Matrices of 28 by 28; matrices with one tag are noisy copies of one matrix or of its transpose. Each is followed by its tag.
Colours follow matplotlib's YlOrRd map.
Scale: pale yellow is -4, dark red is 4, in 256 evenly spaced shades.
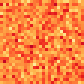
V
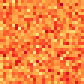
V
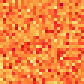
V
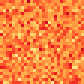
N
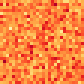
V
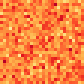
V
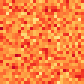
N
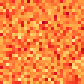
N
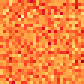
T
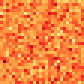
V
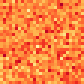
V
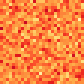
N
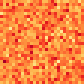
V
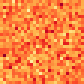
V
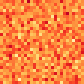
N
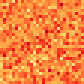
V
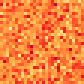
V
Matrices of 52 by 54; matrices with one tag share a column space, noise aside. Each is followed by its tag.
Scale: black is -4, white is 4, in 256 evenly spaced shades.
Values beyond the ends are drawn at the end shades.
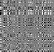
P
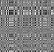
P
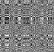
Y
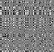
P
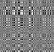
P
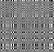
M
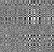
Y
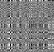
M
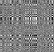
Y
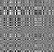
P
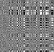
P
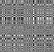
Y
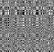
P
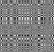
Y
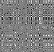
Y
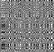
M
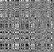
M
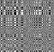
P
